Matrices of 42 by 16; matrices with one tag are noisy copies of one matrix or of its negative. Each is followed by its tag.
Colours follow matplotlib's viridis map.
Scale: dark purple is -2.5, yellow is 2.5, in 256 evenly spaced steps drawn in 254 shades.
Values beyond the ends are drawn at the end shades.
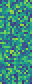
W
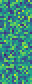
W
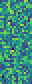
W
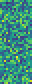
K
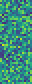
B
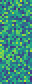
B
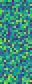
K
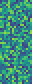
W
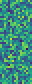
W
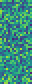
K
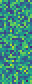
W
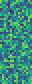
W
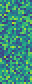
B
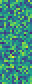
W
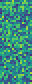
K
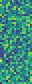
B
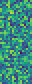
W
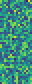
W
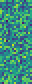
K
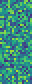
W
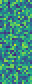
W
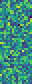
W
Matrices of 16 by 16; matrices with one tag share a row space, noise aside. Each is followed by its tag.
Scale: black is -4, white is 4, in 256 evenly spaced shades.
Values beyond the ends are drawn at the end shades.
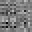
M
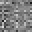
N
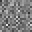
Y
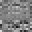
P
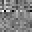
N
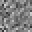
N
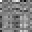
P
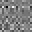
Y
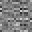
P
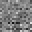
P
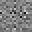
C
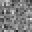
N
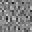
Y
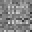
P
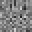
C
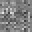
M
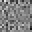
Y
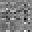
M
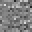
P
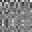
Y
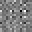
C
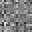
N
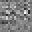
M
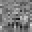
P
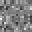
N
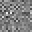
Y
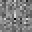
C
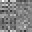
M
